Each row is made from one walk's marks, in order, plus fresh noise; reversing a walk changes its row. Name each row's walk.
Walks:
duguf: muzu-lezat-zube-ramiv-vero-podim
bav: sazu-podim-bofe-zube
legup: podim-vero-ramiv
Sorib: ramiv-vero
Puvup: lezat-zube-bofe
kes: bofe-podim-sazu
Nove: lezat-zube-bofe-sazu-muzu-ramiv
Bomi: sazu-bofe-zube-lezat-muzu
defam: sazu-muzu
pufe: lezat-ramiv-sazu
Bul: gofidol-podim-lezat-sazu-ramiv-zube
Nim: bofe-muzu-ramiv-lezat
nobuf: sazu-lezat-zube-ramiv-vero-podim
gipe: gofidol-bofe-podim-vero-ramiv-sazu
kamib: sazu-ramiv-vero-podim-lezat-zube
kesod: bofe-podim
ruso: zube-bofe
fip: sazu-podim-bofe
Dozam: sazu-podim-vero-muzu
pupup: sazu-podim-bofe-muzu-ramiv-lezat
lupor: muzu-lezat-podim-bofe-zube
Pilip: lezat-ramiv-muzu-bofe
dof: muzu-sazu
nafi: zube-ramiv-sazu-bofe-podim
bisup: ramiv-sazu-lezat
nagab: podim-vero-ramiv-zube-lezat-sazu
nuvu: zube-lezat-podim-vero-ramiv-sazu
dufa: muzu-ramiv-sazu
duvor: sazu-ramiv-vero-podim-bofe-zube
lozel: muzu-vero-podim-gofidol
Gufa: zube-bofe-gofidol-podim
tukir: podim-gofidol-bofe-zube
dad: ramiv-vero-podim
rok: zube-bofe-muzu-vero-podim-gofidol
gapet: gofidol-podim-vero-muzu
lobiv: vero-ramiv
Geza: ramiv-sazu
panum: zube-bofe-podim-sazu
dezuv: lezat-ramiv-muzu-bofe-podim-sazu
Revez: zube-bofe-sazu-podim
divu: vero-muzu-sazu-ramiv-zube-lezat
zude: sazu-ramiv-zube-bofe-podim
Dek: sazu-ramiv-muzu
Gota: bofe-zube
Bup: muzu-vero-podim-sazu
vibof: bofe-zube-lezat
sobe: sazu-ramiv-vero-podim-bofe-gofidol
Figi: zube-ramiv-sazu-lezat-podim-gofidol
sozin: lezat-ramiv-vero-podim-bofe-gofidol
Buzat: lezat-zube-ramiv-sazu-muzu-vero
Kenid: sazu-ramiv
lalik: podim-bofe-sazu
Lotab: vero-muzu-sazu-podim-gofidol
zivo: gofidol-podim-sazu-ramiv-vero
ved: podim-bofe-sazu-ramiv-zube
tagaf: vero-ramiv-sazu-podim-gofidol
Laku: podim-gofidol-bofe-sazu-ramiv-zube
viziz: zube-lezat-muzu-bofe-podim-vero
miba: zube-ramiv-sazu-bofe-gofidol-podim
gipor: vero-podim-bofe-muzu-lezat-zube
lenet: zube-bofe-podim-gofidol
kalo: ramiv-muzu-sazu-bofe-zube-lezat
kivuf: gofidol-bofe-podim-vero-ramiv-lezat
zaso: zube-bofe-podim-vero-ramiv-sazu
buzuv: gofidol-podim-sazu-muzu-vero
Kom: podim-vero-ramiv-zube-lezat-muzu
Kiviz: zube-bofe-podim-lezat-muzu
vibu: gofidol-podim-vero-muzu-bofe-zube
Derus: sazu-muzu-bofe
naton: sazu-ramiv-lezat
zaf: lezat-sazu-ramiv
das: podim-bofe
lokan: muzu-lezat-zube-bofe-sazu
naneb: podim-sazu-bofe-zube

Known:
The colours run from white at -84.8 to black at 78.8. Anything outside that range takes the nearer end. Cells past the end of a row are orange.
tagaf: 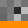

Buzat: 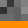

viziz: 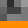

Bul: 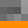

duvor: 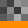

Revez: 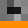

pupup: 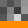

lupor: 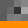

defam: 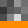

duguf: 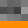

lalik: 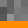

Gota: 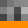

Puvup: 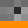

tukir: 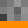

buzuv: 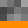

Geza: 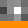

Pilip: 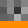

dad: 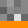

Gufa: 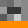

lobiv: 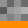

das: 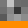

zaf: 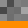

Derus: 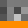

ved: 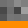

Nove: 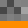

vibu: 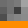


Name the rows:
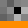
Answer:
sozin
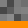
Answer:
nagab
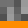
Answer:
Nim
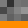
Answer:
pufe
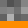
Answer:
vibof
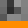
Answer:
panum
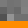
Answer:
kes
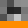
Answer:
Kiviz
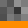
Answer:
naneb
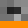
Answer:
nafi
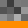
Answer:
nobuf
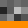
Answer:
dof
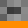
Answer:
ruso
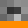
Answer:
miba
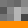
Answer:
bisup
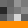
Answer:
Dek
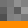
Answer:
Laku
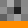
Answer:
kesod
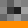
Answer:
Figi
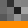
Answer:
gipor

